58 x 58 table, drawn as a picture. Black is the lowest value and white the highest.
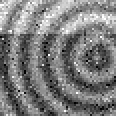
Seam: horizontal, 30% of the way down, the top part higher. Average level on the scale: 50%. Rings: centred on the middle right.
